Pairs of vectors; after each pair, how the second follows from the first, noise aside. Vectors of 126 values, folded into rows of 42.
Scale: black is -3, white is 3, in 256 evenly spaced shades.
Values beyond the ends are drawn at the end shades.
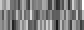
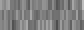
shrunk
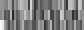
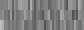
shrunk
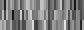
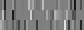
partly zeroed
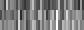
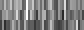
reversed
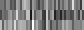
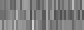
shrunk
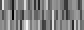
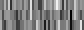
reversed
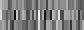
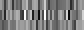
reversed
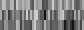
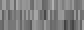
shrunk
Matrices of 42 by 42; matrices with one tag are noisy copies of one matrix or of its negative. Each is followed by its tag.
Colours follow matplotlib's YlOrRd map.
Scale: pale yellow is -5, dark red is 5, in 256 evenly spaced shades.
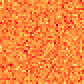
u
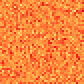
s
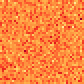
u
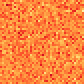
s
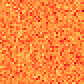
s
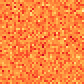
s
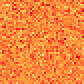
s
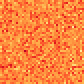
u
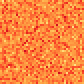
u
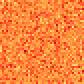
u
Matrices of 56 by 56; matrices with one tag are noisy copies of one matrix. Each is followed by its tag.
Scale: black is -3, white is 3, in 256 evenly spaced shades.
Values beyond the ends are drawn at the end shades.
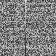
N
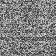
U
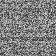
U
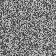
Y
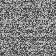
U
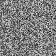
Y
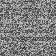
U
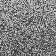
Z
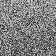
Z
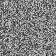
Y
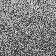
Z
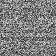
U
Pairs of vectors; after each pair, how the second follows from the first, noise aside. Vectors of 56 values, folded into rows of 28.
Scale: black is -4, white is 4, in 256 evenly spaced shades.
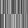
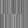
shrunk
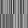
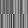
wrapped around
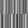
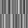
wrapped around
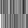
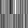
wrapped around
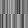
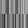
wrapped around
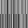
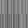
shrunk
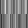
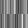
wrapped around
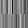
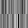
wrapped around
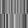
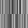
wrapped around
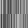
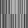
wrapped around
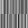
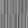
shrunk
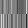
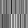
wrapped around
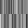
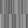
shrunk
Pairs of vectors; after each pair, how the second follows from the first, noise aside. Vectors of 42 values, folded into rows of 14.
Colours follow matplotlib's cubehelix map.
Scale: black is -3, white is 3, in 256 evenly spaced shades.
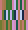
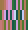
negated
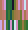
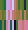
negated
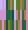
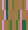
partly zeroed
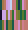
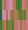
shrunk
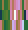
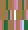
partly zeroed
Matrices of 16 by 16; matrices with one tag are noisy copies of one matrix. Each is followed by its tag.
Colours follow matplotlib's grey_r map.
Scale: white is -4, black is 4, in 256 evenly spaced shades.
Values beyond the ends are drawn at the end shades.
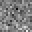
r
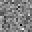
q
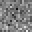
r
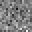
r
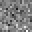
r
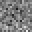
r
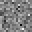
q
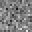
r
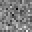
r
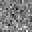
r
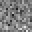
r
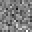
r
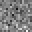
r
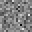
q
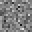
q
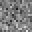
r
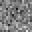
r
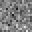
r
